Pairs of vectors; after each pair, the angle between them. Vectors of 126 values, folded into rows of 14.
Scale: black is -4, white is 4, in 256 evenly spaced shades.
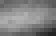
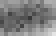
nearly opposite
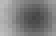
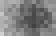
nearly parallel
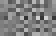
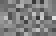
nearly opposite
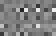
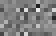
nearly parallel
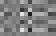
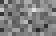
partly opposed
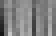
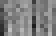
nearly parallel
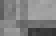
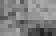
nearly parallel
